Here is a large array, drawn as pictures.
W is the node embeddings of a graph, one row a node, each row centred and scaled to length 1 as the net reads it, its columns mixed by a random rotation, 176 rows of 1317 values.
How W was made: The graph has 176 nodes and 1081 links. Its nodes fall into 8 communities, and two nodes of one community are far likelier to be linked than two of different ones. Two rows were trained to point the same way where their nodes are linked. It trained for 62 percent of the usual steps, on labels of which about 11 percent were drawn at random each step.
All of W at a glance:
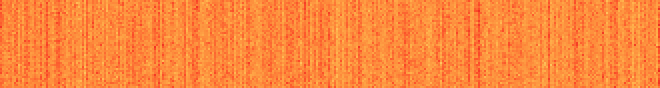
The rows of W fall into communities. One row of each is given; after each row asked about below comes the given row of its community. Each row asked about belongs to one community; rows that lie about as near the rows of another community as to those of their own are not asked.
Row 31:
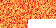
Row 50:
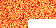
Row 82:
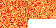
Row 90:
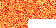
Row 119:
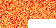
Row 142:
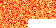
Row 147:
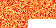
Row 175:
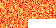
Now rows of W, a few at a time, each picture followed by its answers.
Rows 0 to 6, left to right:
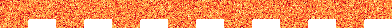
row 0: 119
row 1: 175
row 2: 90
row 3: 90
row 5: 147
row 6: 147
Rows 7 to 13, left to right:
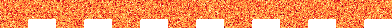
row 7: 175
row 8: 119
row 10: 90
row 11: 50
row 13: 119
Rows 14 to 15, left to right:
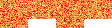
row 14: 175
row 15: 119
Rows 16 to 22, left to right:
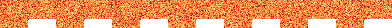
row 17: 147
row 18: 90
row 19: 50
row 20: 50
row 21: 175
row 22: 31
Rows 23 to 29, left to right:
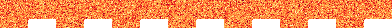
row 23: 31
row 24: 142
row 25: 147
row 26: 119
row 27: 119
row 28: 147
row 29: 82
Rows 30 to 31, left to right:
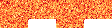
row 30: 147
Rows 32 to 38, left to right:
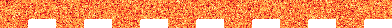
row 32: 147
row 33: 175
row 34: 142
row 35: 50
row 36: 147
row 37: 142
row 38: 175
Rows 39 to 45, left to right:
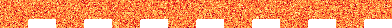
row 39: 175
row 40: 142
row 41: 119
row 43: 175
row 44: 147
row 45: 175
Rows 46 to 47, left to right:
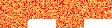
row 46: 82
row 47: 175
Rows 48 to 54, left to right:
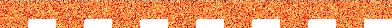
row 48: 90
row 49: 31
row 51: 50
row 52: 50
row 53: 147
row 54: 175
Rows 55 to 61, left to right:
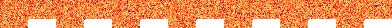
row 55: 50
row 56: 119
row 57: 90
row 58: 142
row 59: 175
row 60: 50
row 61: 142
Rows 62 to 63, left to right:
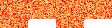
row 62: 31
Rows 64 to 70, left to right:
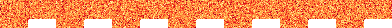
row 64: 31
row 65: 90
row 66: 90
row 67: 119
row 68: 142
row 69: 31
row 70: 142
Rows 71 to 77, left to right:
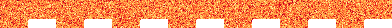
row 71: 119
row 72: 119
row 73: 50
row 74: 142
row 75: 142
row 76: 31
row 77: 119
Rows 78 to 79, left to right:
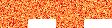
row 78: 50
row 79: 90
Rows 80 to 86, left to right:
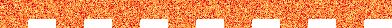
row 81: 90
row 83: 31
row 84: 82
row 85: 31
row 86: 147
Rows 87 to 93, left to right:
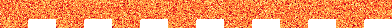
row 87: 31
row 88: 31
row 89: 31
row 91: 90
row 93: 82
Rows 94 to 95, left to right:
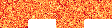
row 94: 31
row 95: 119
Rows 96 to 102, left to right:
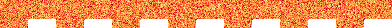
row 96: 175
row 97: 31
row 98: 119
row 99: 50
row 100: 31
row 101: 119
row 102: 147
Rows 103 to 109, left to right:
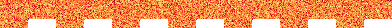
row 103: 82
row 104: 50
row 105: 142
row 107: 119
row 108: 50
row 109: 119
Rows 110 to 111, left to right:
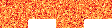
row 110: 175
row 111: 142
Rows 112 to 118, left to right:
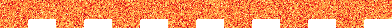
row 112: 82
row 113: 119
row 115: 82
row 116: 90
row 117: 31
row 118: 50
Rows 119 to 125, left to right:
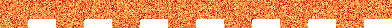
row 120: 147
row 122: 142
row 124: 82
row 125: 175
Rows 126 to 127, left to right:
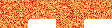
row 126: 82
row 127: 175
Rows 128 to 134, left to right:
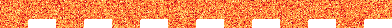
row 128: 147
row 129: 31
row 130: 31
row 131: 147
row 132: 50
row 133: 119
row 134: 90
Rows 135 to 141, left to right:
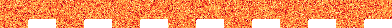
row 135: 175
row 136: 119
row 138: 31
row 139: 119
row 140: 90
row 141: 82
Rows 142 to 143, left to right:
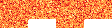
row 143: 147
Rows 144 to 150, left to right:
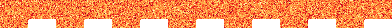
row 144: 147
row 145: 90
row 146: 50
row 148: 90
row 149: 90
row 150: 119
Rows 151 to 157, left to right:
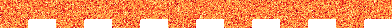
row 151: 119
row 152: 82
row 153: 82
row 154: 31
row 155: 50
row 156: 175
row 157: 147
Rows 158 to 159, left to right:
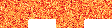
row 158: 119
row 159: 90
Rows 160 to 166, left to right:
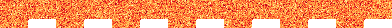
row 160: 147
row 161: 90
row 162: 147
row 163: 142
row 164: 82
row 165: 175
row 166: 82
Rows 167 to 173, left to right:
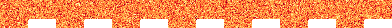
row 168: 90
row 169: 90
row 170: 147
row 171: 142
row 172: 147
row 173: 142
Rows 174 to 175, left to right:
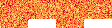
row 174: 147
